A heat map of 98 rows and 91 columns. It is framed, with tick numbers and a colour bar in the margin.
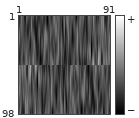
On average the colour sits 30% of the way up the scale. It looks the same turned upside down. The grain runs up and down. No overall slope runs across the table.
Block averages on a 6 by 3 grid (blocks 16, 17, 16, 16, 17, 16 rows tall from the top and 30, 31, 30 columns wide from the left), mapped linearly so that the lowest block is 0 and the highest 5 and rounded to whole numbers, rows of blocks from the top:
0 3 3
2 2 3
2 2 5
5 2 2
3 2 2
3 3 0
